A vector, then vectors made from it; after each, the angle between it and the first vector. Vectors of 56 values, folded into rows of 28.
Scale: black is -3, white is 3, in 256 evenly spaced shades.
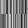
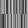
nearly parallel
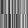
nearly opposite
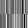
partly aligned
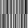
nearly parallel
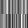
nearly opposite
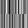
partly opposed
